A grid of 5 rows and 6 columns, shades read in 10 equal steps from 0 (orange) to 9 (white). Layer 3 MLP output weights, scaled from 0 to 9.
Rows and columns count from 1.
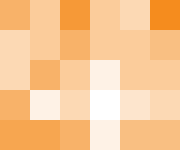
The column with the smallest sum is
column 3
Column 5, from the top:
6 5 5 7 4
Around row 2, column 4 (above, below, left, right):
5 8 3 5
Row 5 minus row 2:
-4 -3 0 3 -1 0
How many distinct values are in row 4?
5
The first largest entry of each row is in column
5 1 4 4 4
